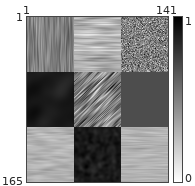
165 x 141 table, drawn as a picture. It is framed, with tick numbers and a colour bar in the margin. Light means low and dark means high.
It is made of 3 by 3 panels. Panel 1,1: middling, streaked downward. Panel 1,2: low, streaked across. Panel 1,3: middling, fine-grained, strong in contrast. Panel 2,1: very high, smooth, faint in contrast. Panel 2,2: middling, slanting up to the right, strong in contrast. Panel 2,3: high, flat. Panel 3,1: low, streaked across, faint in contrast. Panel 3,2: very high, blotchy, faint in contrast. Panel 3,3: low, streaked across, faint in contrast.
